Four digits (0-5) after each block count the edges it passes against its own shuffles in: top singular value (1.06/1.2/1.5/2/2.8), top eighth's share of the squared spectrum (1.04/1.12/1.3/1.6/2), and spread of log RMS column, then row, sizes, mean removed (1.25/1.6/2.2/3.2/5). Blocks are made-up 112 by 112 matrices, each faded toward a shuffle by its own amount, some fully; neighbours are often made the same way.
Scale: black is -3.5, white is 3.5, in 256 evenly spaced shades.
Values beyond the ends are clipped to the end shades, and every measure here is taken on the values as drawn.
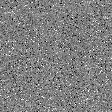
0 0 0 0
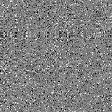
4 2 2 1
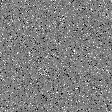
0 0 0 0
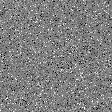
2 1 0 0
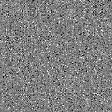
4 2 1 1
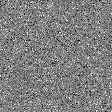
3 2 0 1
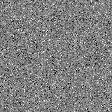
3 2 0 1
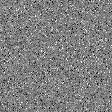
3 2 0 0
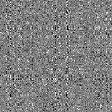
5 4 3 2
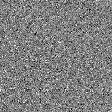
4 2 1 1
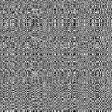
5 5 4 4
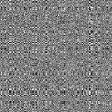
5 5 4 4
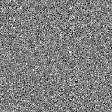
4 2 1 1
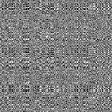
5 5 4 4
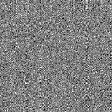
4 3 2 2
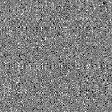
4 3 2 2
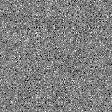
4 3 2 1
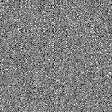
4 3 2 2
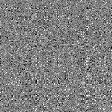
4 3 2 2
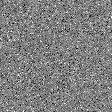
0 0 0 0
